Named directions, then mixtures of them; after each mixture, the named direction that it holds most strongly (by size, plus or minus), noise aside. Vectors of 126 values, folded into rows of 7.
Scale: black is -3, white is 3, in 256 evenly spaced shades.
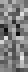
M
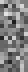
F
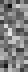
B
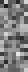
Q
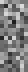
F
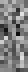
M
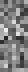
M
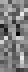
M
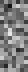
B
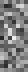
B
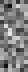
B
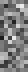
F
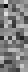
F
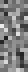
M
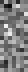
B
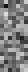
Q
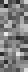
Q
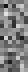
F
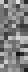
Q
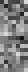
Q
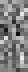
M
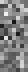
F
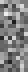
F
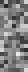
Q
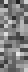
Q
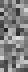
B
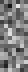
B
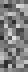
B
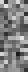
Q
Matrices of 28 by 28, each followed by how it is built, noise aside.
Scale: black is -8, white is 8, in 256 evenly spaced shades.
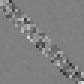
banded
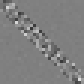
banded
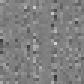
uneven columns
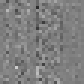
uneven columns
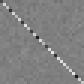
diagonal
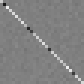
diagonal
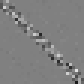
banded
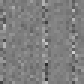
uneven columns
